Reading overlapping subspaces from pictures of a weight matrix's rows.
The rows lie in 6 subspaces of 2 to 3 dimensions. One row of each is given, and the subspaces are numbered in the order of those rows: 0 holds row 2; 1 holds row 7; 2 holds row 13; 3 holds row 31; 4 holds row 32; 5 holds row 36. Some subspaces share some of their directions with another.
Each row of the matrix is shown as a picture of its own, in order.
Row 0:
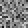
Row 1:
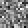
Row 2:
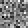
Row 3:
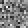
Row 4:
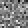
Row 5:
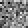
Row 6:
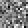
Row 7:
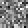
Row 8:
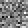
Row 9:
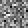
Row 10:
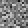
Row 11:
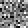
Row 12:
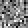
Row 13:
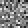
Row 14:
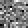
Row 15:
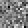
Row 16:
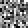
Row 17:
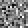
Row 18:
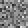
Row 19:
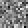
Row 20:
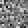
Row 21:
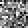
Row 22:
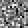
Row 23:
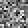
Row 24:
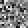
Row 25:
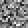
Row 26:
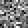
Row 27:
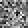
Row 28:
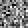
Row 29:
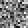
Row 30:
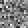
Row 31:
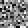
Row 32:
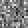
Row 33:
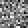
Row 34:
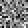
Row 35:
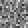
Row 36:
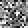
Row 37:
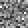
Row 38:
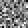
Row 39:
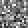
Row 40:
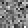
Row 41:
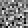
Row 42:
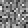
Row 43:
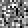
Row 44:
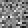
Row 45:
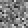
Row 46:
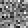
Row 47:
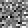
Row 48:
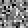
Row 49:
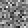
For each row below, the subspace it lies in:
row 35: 2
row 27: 5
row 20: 3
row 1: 1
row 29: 1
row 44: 0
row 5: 5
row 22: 4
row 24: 3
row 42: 2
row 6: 1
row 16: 0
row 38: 2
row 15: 1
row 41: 4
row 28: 3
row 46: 0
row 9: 3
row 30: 3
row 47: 0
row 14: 5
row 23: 5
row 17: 4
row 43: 4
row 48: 4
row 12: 4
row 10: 3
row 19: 1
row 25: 3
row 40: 1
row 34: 2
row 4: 2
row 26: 5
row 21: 5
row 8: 0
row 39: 4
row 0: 2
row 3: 3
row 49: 5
